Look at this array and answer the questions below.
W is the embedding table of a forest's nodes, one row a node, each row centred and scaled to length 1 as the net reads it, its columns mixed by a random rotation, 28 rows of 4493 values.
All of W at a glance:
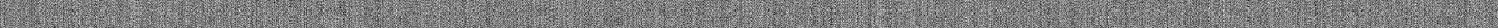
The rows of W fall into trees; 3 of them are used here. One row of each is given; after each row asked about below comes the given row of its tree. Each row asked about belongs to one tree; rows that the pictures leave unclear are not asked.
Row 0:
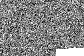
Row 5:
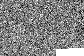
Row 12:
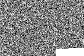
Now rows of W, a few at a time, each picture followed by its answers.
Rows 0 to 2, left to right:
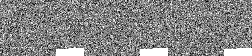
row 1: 12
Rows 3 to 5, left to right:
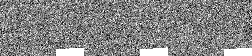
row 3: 0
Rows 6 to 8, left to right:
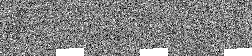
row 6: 0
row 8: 12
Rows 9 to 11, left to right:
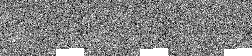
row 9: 5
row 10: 5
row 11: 5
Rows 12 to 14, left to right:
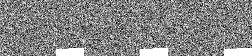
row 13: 12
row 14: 12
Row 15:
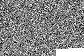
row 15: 5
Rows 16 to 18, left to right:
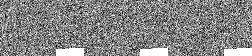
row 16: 0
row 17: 0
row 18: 12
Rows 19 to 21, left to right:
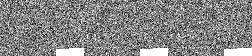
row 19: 12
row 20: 0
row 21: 0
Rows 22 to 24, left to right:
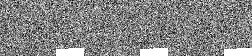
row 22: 12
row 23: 0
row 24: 12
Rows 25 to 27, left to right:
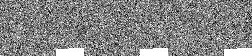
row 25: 5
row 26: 12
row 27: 5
